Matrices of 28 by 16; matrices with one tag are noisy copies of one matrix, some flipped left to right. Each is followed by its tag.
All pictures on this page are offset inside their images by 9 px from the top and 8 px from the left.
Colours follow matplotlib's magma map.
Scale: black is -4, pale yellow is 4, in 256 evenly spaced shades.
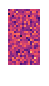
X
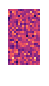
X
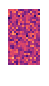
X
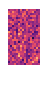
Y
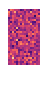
X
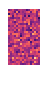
X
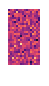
X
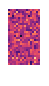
X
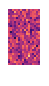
Y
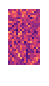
Y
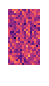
Y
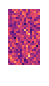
Y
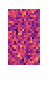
Y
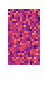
X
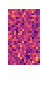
Y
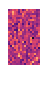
Y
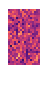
Y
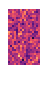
Y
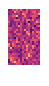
Y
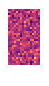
X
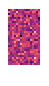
X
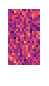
Y
